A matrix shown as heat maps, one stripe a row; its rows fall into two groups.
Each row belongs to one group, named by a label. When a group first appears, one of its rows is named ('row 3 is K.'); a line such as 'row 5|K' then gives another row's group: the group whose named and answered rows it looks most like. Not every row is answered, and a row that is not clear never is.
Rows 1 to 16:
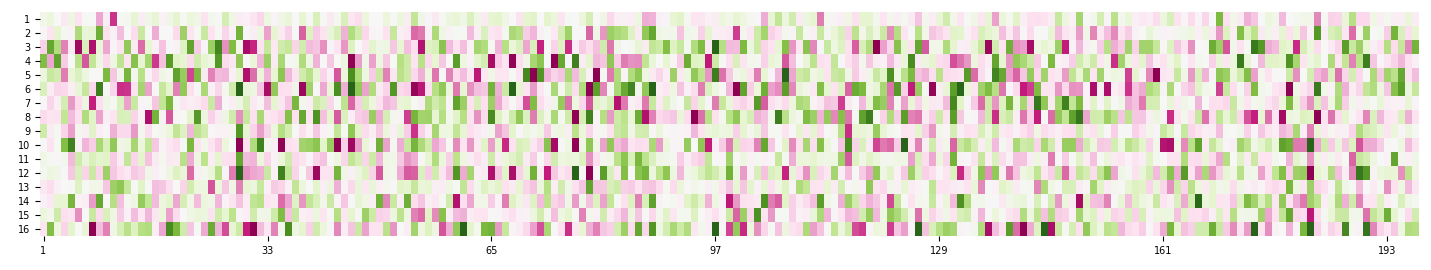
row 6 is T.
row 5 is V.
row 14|T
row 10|T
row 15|V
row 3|V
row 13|T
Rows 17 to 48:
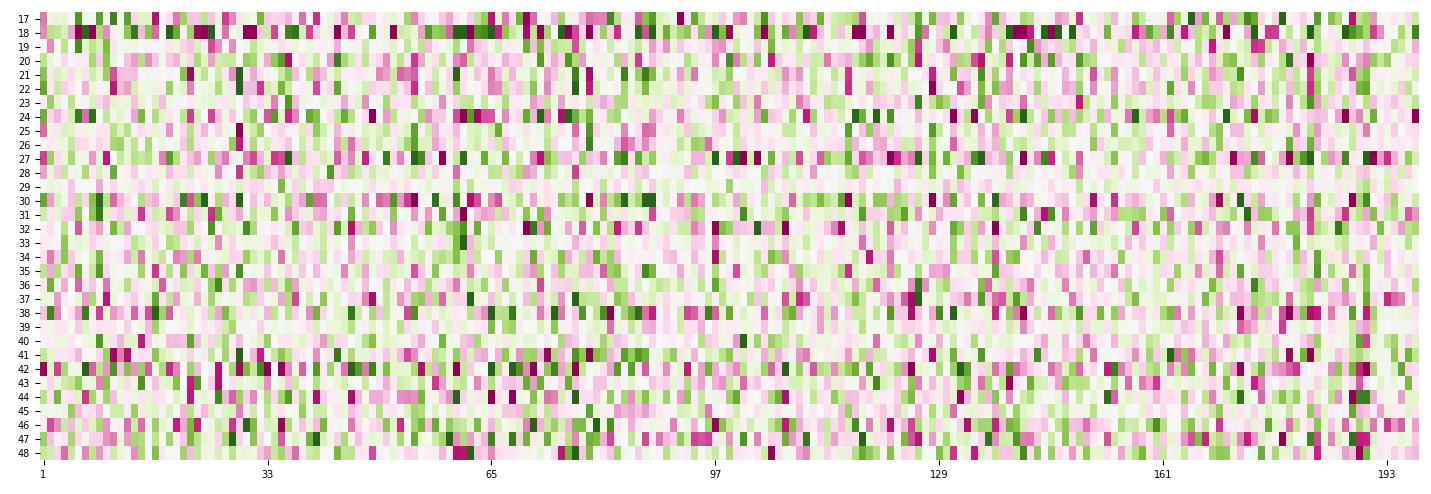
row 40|V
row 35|T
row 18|V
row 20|V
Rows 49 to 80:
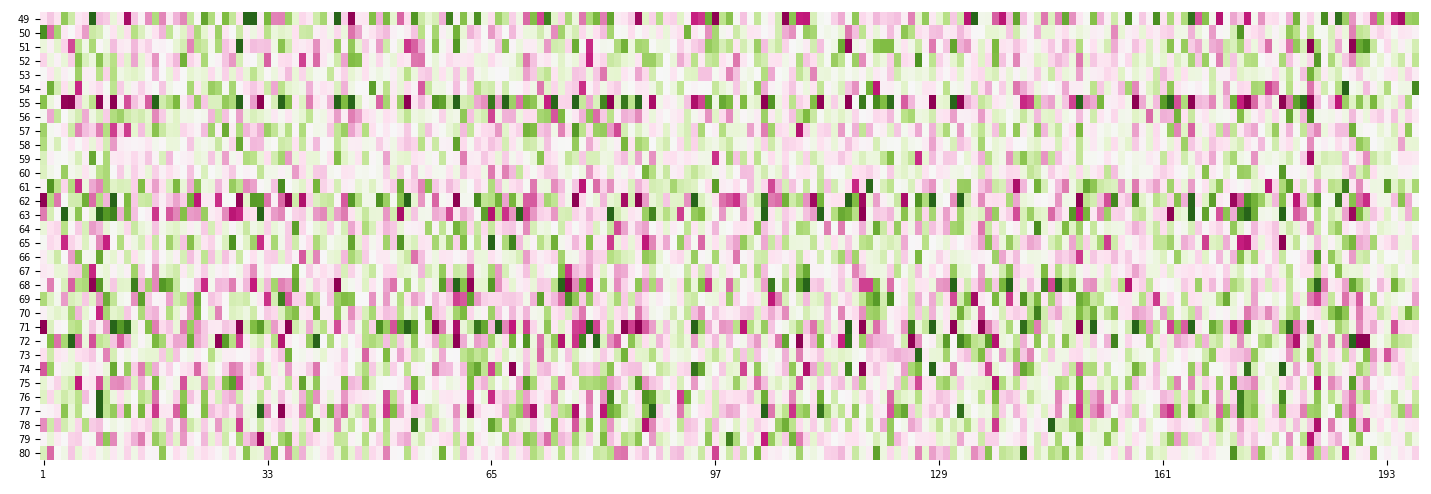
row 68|V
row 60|T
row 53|T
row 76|T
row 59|V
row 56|T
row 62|T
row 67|V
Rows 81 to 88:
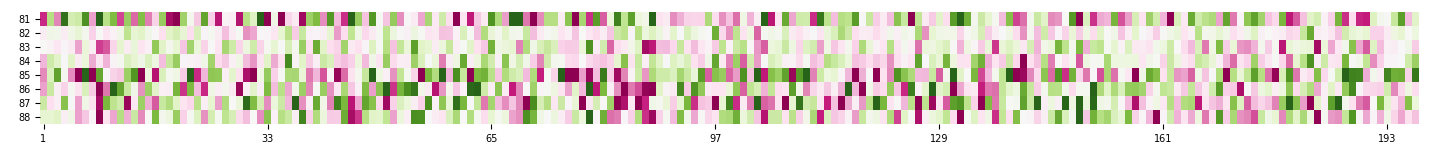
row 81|T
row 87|V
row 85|V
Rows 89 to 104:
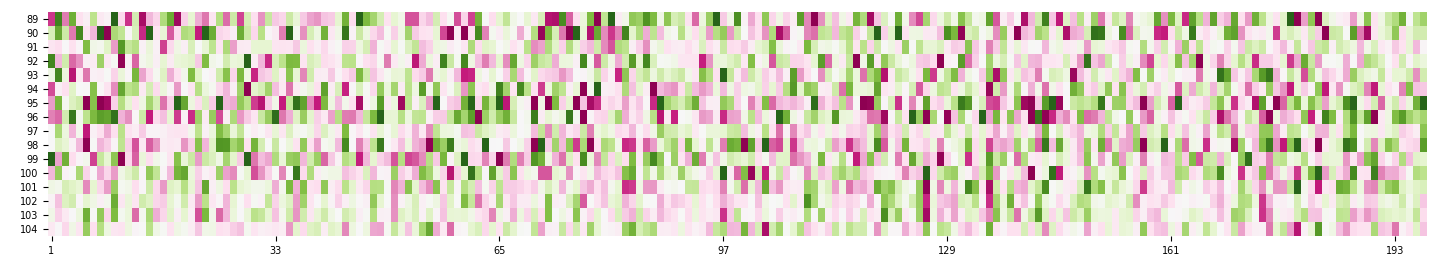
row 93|V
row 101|V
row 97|V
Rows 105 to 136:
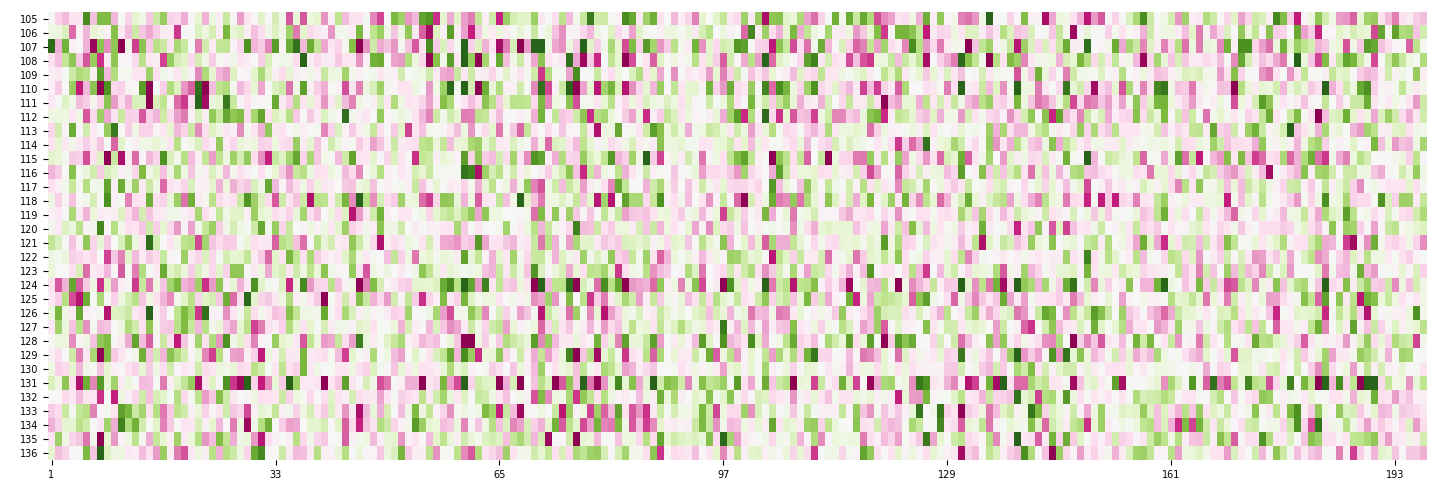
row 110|V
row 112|V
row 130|V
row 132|V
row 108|V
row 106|V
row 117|T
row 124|V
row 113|T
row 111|V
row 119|V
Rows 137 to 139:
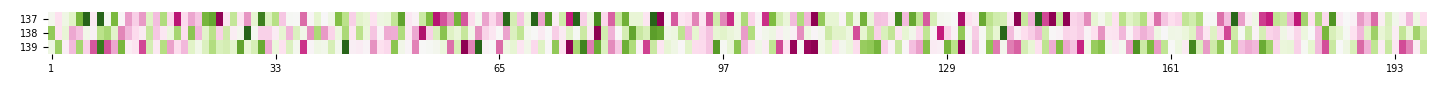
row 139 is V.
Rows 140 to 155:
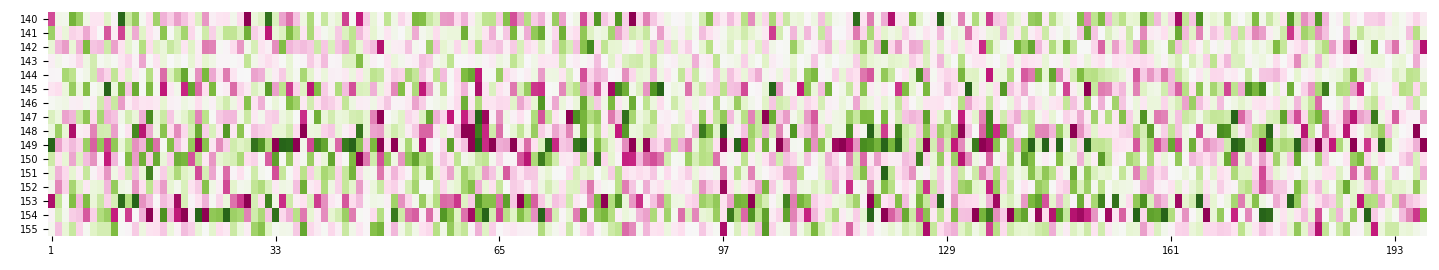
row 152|V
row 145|T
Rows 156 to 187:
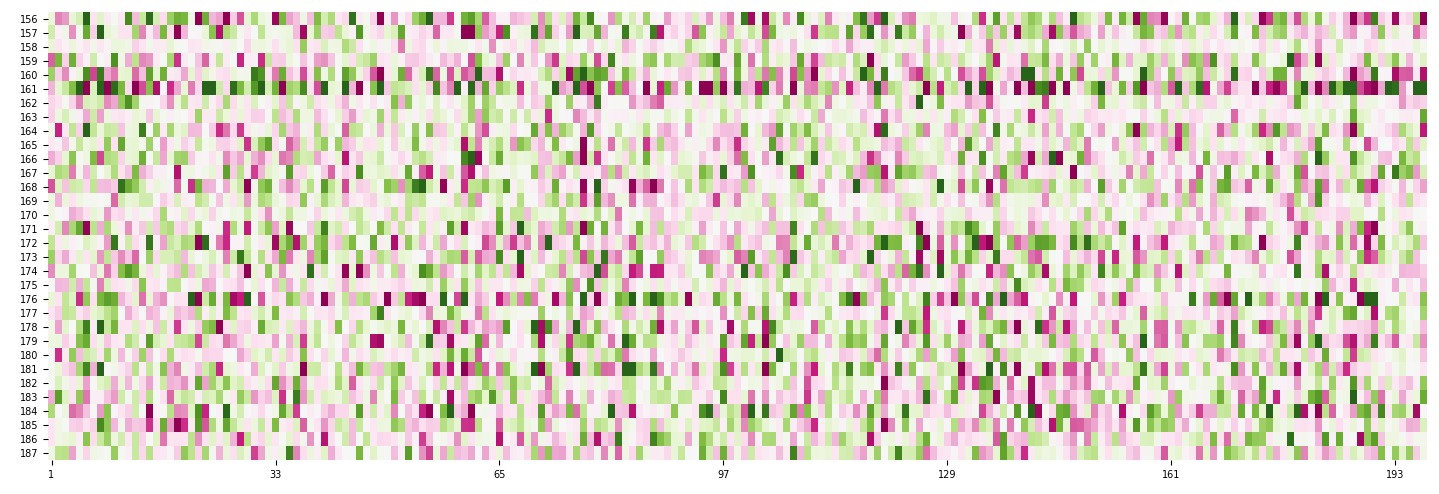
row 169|T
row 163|V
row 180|V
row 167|V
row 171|T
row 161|V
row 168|T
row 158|V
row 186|T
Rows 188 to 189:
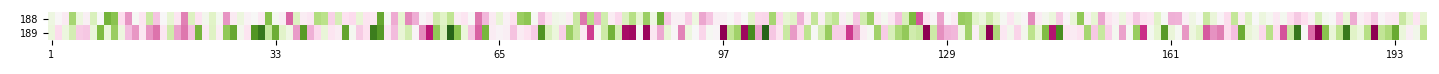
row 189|V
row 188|T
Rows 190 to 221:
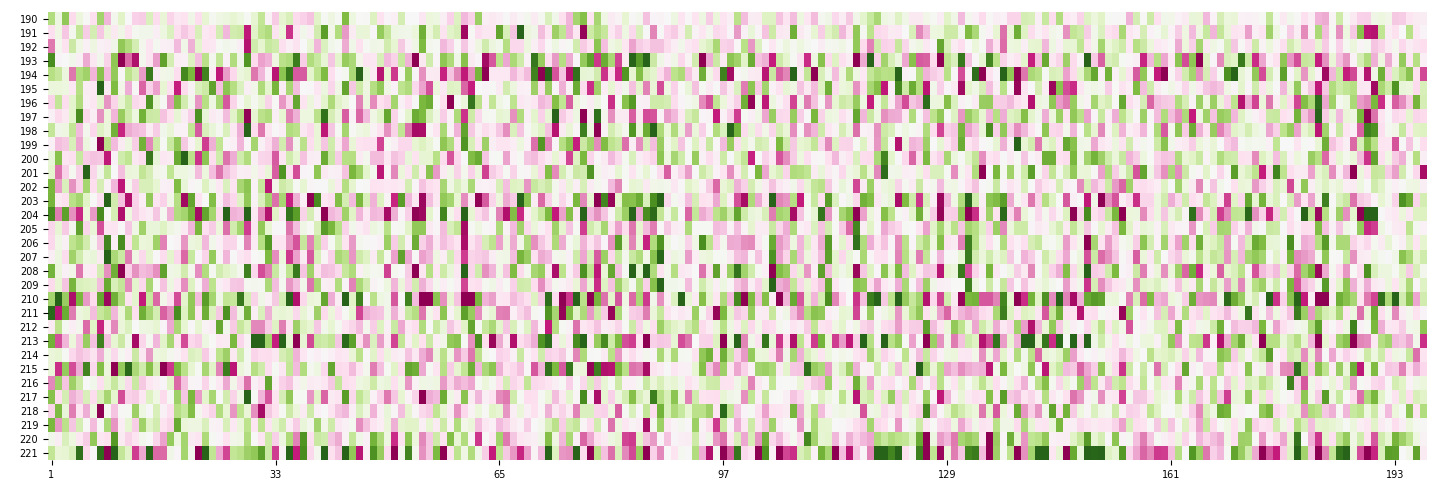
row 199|V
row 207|T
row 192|T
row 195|V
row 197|T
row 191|T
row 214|V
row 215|T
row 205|T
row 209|T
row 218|V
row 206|T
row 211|T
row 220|V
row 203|T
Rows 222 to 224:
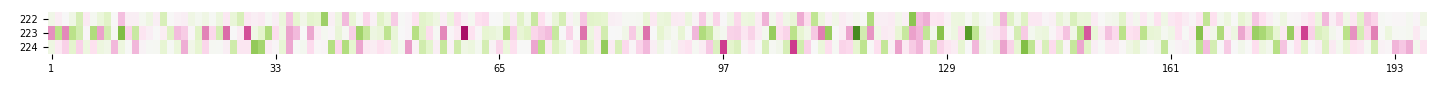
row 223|T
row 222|T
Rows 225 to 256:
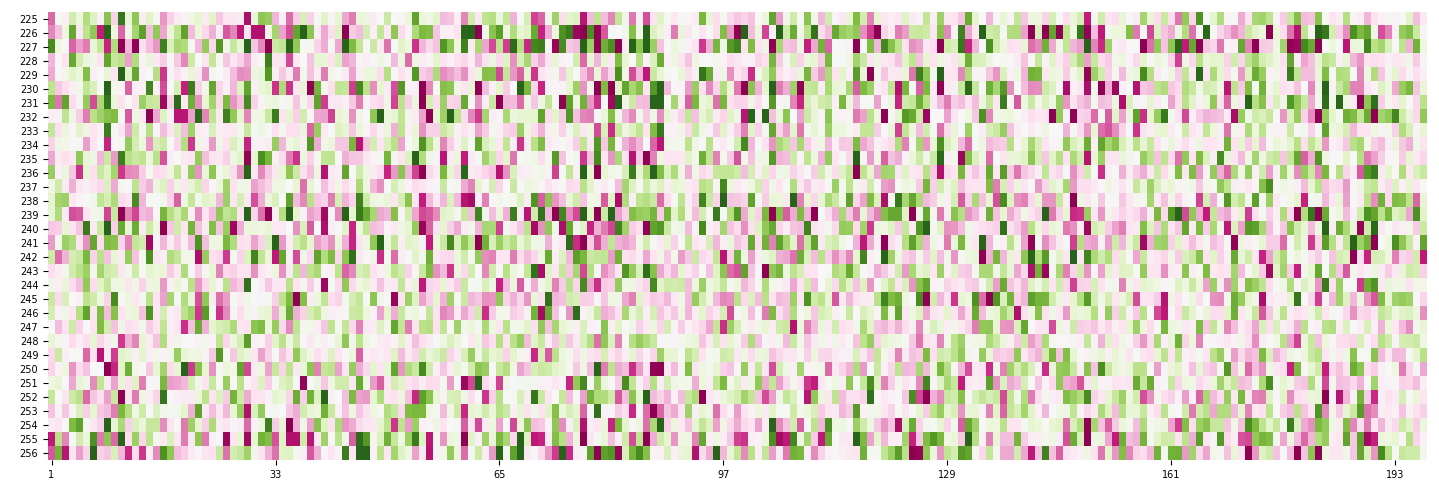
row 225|T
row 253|T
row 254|T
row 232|V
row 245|V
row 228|T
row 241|V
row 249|V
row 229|T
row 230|T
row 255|T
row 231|T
